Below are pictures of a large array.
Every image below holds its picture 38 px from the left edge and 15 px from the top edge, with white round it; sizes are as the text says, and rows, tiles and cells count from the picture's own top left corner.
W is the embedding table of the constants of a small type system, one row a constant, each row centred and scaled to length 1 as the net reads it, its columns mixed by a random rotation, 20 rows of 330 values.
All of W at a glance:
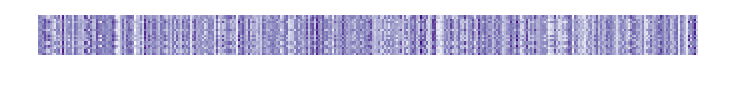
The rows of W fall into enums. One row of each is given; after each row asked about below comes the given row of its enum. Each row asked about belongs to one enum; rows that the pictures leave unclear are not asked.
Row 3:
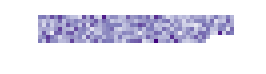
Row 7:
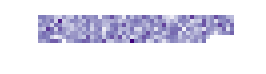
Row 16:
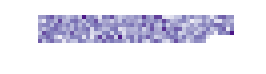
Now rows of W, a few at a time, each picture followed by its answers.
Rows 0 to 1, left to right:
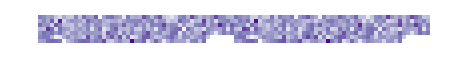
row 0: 7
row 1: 7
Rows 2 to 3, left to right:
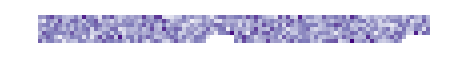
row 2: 16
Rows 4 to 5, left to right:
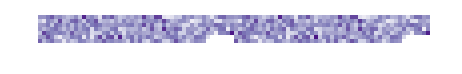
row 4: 16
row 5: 16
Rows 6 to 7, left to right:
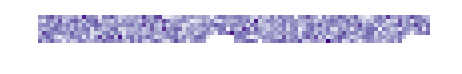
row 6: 16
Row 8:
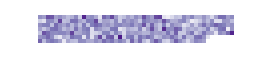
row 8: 16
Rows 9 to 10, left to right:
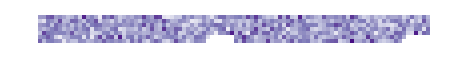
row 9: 16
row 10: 3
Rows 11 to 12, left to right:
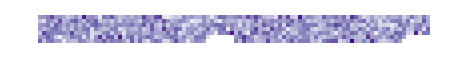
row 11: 16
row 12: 3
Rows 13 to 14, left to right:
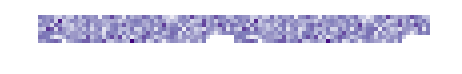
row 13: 7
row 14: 7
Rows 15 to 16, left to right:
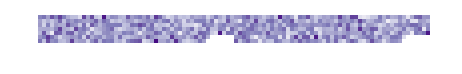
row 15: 3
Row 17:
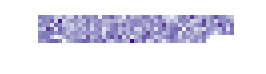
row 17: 7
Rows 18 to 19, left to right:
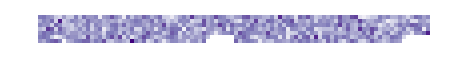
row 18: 7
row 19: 16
